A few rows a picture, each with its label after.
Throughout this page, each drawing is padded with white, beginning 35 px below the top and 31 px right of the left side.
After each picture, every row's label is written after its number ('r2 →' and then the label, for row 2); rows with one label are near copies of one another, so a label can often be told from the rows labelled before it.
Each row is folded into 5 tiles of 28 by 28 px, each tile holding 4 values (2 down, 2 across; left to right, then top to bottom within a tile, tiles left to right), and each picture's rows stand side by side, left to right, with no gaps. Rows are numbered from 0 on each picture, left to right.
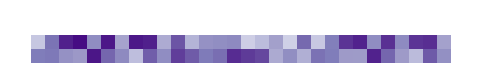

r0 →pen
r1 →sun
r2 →pen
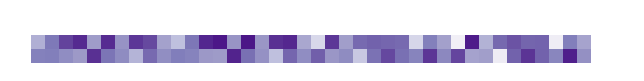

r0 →pen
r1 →pen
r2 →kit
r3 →kit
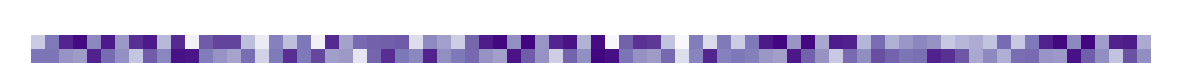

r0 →pen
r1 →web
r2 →kit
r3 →pen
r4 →web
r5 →pen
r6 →sun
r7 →pen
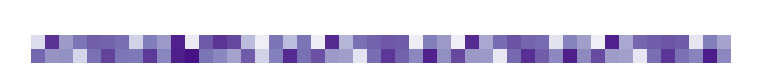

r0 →kit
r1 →web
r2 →kit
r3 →kit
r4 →kit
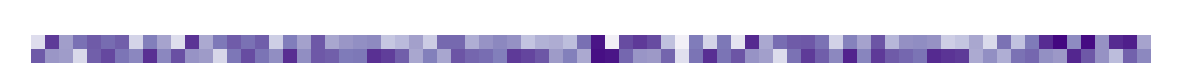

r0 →kit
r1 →kit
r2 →sun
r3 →sun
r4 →web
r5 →kit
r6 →sun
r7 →pen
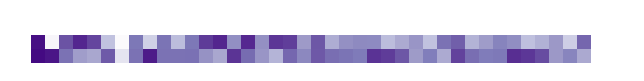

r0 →web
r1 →pen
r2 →sun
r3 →sun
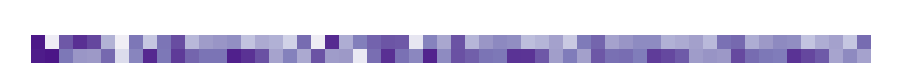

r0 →web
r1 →sun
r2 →kit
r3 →sun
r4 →sun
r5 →sun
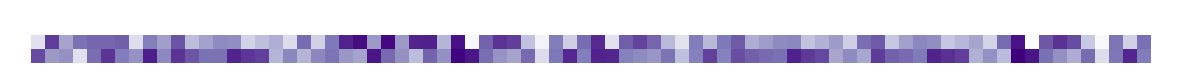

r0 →kit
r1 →sun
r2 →pen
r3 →web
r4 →web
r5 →sun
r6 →sun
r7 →web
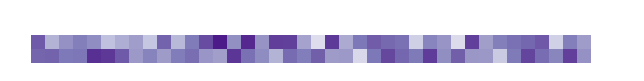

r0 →sun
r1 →pen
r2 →kit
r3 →kit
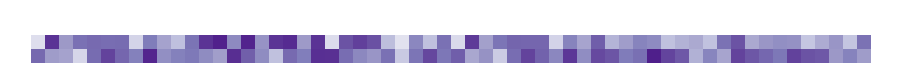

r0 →kit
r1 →pen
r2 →web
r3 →kit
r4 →sun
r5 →sun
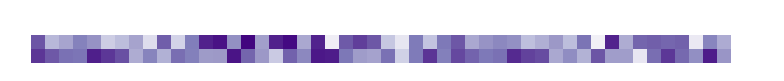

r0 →sun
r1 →pen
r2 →web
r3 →sun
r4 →kit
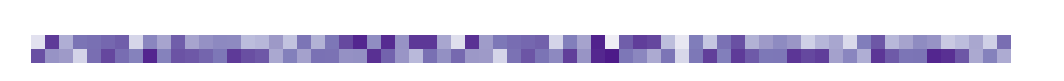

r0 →kit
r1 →sun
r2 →pen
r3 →kit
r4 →web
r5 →sun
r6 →sun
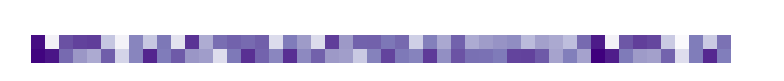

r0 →web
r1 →kit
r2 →kit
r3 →sun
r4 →web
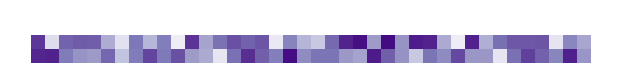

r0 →web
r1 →kit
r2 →pen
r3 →kit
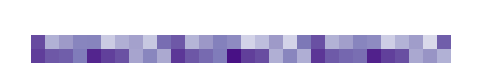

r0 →sun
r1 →sun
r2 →sun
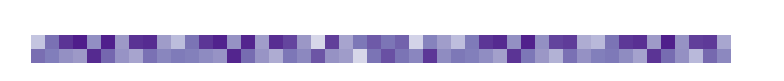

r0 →pen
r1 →pen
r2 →kit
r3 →pen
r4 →pen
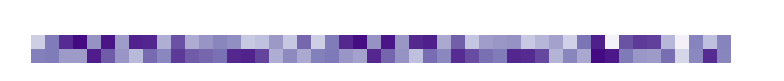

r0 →pen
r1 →sun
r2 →pen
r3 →sun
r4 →web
